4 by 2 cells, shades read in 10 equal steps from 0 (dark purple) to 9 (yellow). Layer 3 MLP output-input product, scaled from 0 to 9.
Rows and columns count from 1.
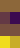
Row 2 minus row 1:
-2 -4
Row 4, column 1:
9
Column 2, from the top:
4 0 3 7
